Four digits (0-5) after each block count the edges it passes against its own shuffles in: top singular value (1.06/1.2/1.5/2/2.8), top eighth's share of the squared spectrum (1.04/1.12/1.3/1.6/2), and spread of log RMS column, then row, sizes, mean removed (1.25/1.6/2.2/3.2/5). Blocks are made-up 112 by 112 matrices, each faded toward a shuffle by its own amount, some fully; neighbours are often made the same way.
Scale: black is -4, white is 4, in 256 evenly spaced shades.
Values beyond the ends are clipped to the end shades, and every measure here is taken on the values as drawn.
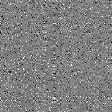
4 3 1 2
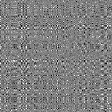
5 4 3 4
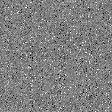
1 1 2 0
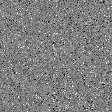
0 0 1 0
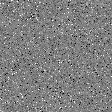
0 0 0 0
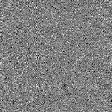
4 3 1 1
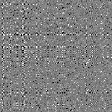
5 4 3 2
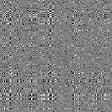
5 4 3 3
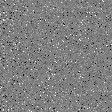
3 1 0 0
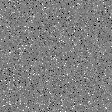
3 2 1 0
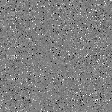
3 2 1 1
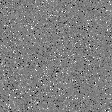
1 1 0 0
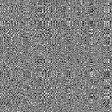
5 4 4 3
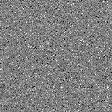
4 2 1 0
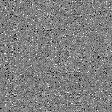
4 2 1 1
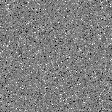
2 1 0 0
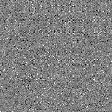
4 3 1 1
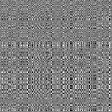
5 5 4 4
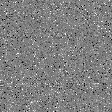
3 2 0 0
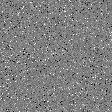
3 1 0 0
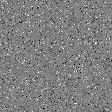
2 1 0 0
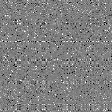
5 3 2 2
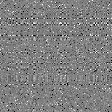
5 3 2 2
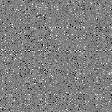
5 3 2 2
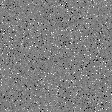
0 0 0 0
